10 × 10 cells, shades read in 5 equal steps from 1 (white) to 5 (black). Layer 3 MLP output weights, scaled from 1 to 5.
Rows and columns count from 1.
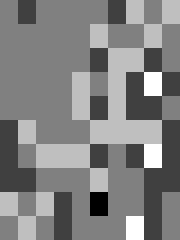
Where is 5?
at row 9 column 6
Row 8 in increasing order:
2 3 3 3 3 3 4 4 4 4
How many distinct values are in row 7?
4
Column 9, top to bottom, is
3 2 4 1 4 2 1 4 4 4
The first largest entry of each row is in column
2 1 6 8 6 1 1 1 6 4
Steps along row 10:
down up up down same same down up down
